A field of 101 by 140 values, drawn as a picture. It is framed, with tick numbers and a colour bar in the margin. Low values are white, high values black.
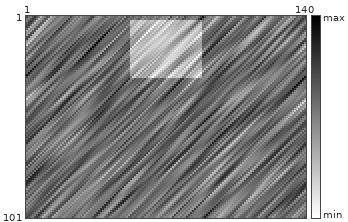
Odd patch: lower, in the top middle. Grain: diagonal, up to the right. Ninth with the lowest average: top middle.
